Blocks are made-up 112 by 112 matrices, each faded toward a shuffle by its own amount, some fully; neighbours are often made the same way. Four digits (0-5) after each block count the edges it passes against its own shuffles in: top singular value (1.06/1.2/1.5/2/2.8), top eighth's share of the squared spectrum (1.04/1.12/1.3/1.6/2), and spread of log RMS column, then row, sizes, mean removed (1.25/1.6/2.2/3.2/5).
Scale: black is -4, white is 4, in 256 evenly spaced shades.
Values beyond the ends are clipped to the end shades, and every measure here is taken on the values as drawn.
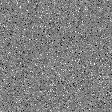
2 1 0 0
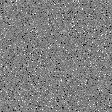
3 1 0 0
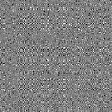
5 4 3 3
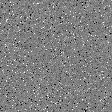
2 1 0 0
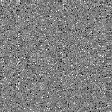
4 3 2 1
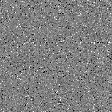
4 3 1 1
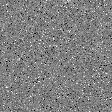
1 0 0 0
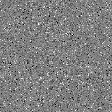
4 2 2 1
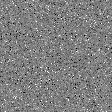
1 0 0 0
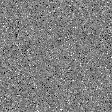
1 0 1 0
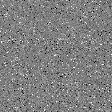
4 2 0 1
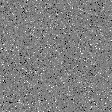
2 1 0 0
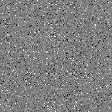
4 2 1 1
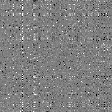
4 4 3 2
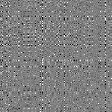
5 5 3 3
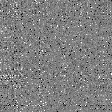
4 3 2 1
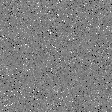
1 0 0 0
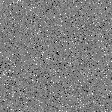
1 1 0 0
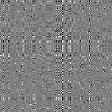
5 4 3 3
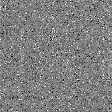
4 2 1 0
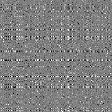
5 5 3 4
